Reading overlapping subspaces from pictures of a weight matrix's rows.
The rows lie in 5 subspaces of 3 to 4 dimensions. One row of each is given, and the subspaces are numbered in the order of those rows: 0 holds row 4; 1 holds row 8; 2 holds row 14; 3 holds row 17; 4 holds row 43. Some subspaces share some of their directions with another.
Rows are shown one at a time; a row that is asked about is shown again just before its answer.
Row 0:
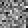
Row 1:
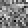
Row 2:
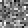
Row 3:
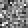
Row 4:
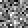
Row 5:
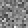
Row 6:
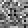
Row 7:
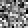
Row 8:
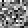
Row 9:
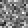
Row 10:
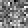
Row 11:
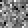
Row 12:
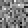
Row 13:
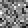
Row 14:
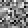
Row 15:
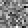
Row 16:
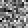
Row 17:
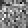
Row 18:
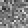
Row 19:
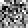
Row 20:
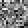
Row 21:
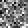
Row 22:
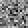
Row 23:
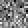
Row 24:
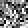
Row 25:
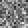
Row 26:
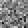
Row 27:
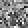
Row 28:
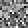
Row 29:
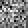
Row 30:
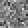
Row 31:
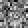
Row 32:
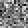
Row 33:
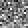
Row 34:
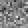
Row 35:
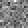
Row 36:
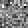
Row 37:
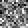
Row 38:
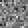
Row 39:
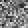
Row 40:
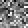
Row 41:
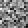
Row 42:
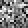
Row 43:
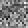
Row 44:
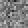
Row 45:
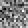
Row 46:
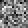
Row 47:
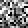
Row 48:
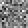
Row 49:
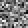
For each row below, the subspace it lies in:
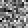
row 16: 2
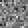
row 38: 1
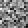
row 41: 2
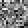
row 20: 1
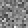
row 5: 3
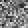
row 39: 1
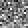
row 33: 3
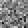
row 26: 2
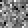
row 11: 1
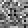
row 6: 2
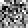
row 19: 3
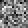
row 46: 3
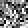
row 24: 0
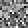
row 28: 4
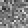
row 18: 3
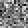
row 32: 1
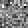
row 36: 1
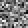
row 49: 3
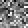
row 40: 2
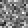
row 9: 1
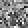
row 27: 4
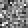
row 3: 1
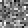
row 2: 1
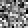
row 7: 3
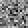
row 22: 3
